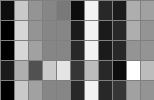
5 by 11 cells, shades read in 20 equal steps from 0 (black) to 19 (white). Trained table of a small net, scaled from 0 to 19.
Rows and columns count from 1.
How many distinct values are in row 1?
10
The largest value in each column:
2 16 12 15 17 4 18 3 4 19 14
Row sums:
95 96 96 108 98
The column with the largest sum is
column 7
